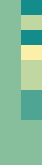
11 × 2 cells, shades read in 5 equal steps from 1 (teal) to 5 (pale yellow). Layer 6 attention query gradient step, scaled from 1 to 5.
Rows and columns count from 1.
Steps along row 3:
down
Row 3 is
3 1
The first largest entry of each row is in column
1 2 1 2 2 2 1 1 1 1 1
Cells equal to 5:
1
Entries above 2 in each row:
1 2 1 2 2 2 1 1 2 2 2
